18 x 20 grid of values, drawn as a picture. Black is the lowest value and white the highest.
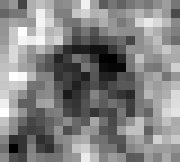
No regular stripes run through it. The centre is the ninth with the lowest average. Overall the values sit about 50% of the way up the scale.
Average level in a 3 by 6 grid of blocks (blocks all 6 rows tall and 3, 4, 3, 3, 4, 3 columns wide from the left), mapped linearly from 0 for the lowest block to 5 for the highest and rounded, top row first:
452234 | 520024 | 213234
